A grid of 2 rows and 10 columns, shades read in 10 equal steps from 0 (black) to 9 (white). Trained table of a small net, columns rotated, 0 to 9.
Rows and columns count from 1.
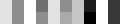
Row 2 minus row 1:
0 0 0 1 0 1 0 -1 0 0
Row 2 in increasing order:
0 2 5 5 6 7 8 8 9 9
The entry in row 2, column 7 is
7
